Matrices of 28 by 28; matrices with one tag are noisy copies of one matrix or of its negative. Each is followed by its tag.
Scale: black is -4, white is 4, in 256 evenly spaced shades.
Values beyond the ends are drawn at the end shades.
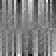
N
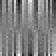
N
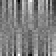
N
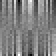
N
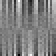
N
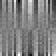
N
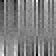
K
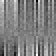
K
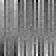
K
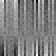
K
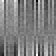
K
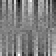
N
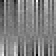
K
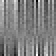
K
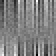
K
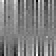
K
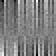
K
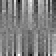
N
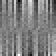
N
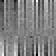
K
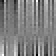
K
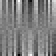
N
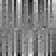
N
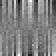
N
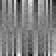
N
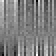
K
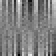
N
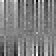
K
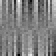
N
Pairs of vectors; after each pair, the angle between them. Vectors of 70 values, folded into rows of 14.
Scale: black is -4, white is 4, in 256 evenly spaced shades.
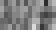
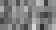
nearly parallel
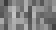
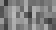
nearly parallel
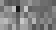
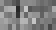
nearly parallel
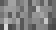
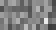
partly aligned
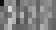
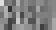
nearly opposite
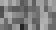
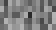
partly opposed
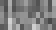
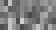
partly aligned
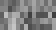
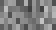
orthogonal
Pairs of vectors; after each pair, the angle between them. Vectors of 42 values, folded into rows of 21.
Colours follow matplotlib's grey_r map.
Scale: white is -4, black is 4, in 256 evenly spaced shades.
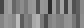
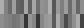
partly opposed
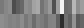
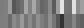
nearly parallel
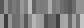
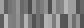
nearly opposite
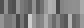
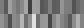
orthogonal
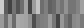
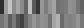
nearly opposite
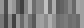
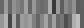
partly opposed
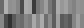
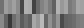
nearly parallel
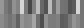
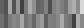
partly opposed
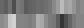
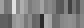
partly opposed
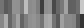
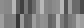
partly opposed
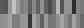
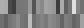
nearly opposite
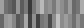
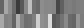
partly opposed
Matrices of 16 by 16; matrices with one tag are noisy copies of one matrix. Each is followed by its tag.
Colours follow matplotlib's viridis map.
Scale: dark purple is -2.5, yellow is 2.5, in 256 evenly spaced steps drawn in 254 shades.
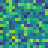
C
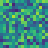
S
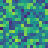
C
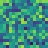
S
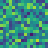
C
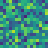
C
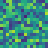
C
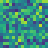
S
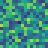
C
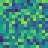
S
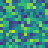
C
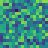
S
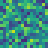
C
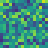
S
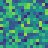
C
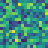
C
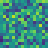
S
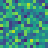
C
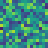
C
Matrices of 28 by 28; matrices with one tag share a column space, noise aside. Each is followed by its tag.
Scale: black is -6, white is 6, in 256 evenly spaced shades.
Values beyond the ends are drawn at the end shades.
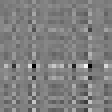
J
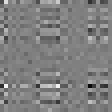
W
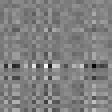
J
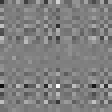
W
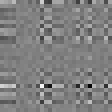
W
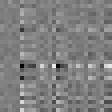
J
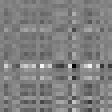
J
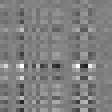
J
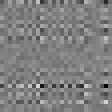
W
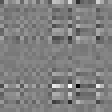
W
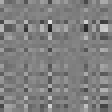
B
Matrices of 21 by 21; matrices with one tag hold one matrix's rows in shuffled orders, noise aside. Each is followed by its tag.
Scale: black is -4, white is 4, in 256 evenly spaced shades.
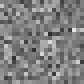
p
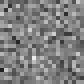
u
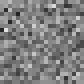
u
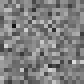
p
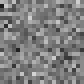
u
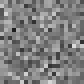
p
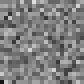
u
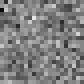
u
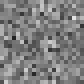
p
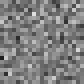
u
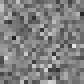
p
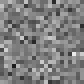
p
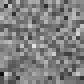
u
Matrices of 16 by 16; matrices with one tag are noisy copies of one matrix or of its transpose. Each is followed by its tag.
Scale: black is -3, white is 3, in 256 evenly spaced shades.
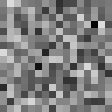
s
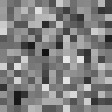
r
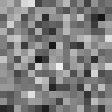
r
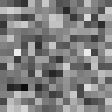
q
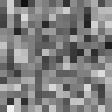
q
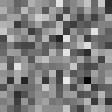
r
